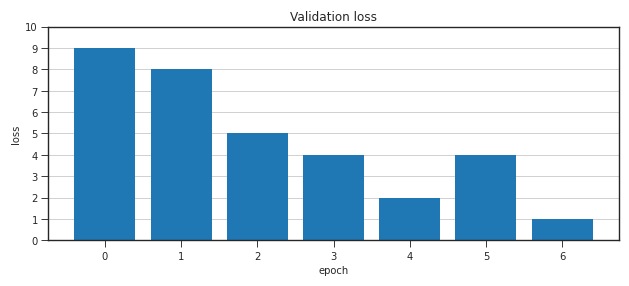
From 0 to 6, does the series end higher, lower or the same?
lower
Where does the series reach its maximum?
0
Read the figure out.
Title: Validation loss
x-axis: epoch, ticks 0 1 2 3 4 5 6
y-axis: loss, ticks 0 1 2 3 4 5 6 7 8 9 10
Values:
9 8 5 4 2 4 1
